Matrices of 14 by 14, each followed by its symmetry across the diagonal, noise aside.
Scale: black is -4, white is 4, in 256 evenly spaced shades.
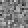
antisymmetric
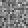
antisymmetric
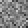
symmetric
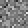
symmetric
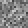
neither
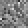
antisymmetric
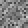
symmetric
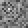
symmetric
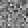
neither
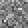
neither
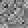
symmetric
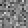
neither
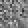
antisymmetric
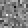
antisymmetric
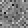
symmetric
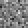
antisymmetric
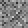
symmetric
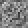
symmetric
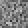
neither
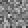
neither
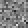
neither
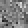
antisymmetric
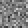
antisymmetric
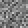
neither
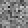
neither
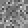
symmetric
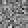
neither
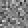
antisymmetric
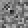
symmetric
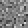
antisymmetric
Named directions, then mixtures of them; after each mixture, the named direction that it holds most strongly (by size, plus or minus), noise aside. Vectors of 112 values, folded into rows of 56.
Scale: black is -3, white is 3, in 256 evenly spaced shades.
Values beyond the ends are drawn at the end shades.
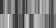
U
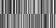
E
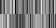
E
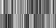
U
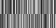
E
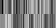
U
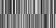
E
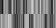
U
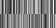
E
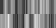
U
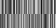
E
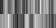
U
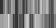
U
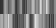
U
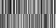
E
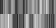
U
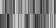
U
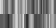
U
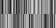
E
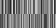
E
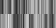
U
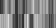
U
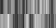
U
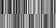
E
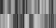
U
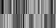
U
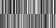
E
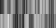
U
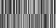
E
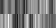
U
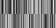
E
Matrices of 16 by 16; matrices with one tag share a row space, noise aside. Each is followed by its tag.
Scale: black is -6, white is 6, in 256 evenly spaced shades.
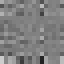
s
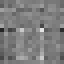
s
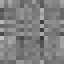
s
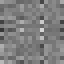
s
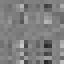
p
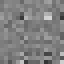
p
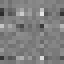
s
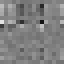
s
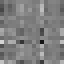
s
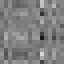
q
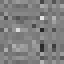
q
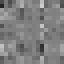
s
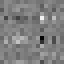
q
